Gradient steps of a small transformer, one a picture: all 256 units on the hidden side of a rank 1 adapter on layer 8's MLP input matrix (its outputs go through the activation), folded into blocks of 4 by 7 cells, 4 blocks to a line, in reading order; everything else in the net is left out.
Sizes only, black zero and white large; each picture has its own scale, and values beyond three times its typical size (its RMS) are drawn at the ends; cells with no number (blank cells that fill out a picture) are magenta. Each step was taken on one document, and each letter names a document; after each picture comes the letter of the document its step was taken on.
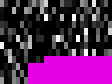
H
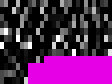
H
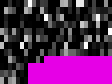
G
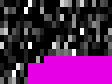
G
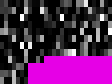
G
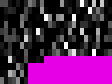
G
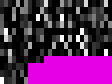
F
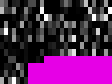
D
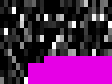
D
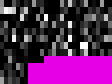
D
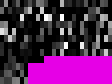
D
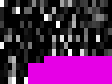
H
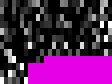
F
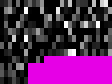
G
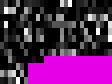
D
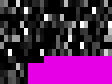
D
